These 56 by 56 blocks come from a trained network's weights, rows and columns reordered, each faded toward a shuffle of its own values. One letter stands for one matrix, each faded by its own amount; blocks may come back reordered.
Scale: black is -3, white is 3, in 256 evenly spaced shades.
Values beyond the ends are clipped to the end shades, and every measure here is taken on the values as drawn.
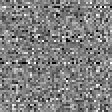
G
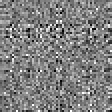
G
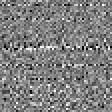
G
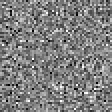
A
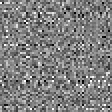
G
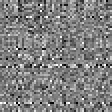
G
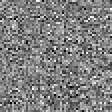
A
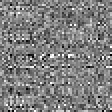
G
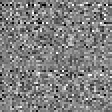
G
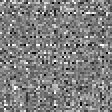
G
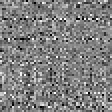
G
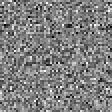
A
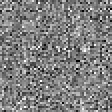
A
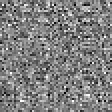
A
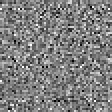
A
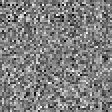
A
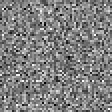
A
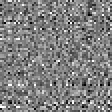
G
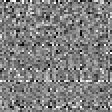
G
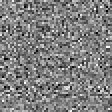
A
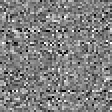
G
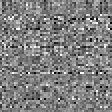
G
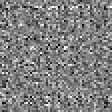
G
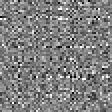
G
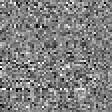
G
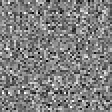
A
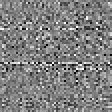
G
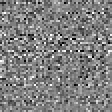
G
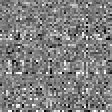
G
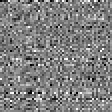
G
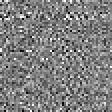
G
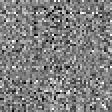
G
